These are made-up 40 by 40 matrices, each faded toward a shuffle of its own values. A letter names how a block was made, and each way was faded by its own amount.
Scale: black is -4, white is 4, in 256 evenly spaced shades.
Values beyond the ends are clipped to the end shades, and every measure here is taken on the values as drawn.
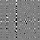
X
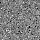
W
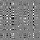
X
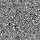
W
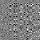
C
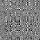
C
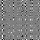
X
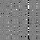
X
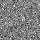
W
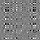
X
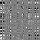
X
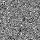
W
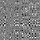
C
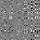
C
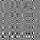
X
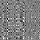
C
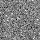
W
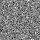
W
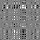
X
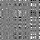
X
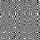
X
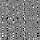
C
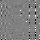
X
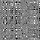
C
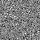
W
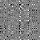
C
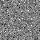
W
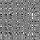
C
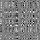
C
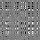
X
